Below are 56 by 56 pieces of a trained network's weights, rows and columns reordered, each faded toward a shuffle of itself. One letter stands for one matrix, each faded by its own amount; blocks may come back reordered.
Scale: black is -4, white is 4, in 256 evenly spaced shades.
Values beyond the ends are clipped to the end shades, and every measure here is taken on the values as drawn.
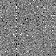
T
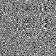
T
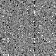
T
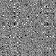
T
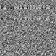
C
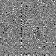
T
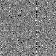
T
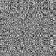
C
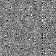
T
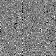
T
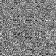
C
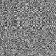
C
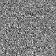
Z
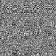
C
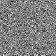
Z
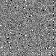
T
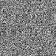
Z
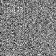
Z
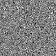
Z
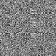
C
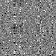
T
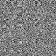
C
